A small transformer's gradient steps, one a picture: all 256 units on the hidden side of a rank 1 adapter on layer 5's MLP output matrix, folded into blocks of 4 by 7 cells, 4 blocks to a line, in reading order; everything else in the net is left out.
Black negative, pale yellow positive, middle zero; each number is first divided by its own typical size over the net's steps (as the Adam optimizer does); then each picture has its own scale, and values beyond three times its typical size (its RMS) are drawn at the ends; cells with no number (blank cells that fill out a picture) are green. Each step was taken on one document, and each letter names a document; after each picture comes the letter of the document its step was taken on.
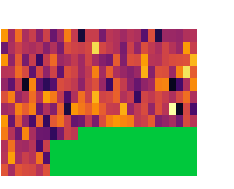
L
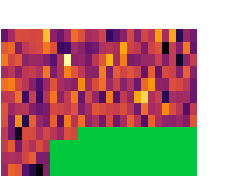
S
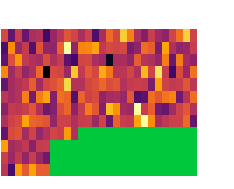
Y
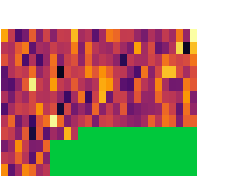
L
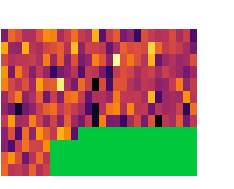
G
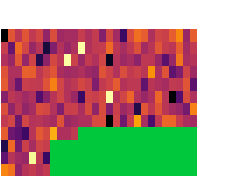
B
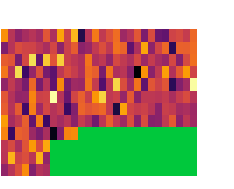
L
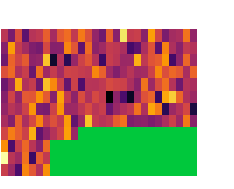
Y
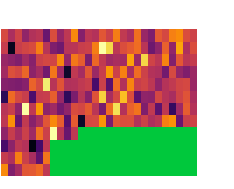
S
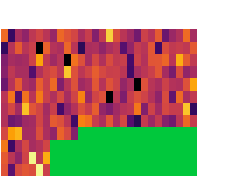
B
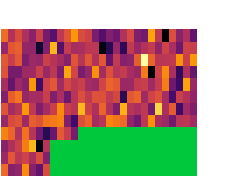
S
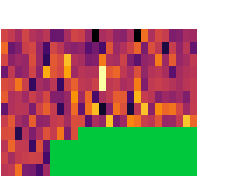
S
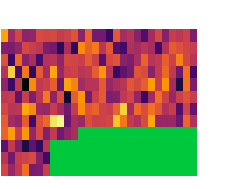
L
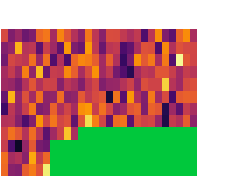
Y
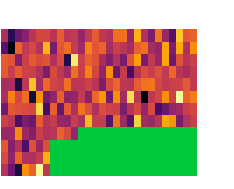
Y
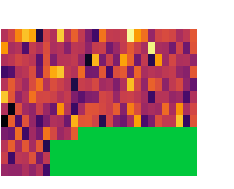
G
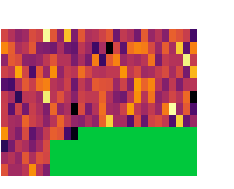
G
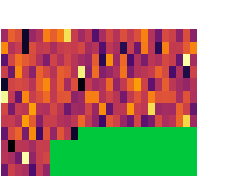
G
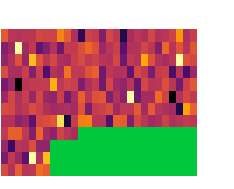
B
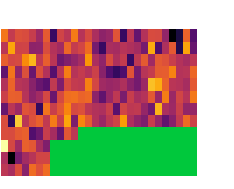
S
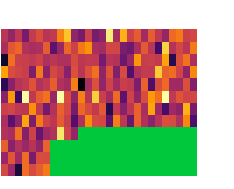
Y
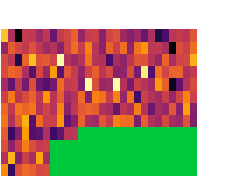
L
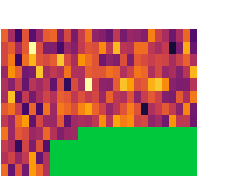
L
